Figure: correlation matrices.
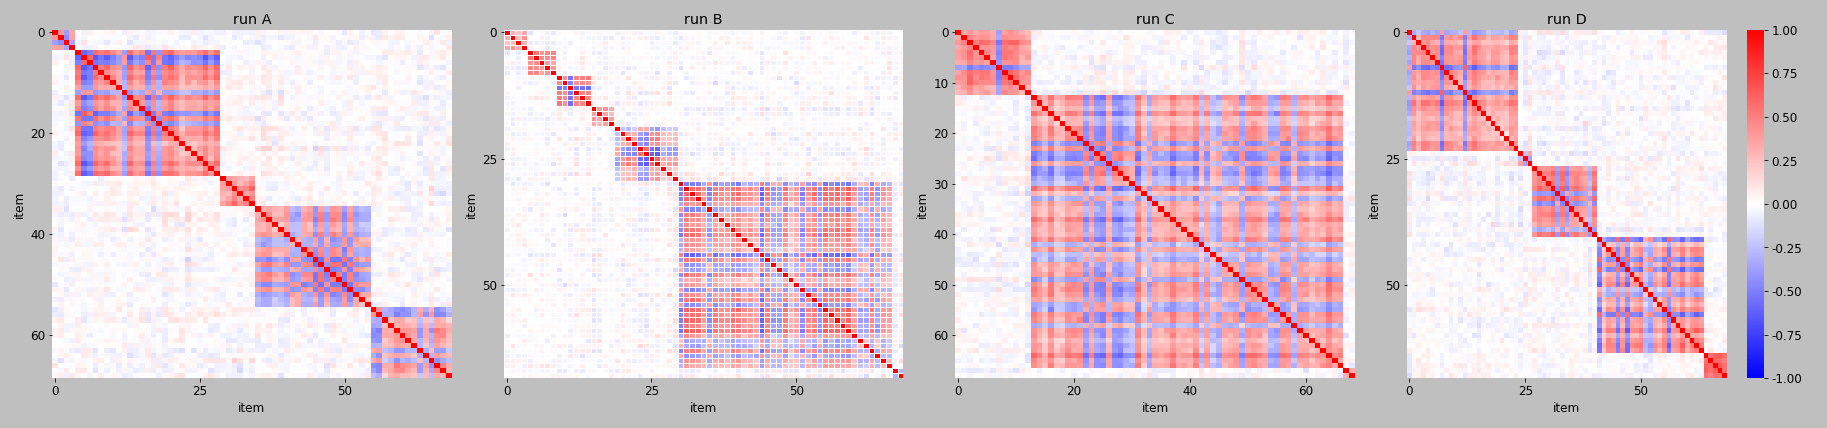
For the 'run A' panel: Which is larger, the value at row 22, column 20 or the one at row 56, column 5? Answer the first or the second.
the first
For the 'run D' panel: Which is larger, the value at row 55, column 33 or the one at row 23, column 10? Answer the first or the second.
the second
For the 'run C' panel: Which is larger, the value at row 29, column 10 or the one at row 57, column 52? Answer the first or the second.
the second
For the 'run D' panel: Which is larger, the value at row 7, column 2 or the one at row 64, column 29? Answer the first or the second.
the second
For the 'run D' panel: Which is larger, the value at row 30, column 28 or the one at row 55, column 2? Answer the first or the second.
the first
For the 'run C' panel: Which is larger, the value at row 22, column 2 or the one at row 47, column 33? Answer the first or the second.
the first
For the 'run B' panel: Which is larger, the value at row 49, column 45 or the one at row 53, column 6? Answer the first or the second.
the first
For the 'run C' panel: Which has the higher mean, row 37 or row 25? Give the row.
37
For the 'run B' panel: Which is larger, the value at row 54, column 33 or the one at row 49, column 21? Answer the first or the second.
the second
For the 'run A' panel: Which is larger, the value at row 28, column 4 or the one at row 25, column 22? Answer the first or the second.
the first
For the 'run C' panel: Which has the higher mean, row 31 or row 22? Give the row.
31
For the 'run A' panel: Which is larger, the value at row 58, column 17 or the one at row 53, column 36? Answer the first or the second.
the first
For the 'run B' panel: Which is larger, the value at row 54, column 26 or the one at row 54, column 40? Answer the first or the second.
the first
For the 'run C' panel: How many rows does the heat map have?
69
